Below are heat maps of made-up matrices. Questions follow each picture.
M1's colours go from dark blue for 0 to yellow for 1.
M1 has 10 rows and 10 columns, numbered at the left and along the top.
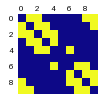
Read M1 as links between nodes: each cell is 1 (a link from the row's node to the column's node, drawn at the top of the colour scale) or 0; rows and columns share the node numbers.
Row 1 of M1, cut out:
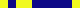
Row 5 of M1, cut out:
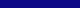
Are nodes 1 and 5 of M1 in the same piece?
no
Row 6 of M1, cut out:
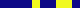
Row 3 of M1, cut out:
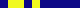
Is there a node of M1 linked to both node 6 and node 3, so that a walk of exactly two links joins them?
yes
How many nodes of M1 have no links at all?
1
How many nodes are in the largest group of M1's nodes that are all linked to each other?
3
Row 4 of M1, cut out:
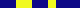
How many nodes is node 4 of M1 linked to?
3
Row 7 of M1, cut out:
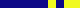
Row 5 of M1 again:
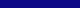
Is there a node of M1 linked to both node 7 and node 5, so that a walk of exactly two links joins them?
no
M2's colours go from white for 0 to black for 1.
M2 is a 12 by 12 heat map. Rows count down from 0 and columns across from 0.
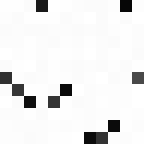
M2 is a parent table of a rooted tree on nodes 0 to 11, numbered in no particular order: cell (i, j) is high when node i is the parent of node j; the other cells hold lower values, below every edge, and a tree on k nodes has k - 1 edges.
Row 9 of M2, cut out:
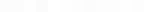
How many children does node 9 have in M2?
0
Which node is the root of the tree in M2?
6
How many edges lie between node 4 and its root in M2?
3
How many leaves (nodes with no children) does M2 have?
6
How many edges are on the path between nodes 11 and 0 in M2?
2
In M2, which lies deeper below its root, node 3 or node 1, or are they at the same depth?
node 1
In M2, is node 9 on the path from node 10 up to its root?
no
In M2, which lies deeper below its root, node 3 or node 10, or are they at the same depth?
the same depth
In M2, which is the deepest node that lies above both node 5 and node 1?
7
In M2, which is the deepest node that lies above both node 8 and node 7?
11
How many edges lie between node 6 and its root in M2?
0
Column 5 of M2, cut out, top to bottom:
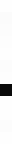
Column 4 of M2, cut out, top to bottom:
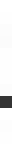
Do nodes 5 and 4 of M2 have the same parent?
no
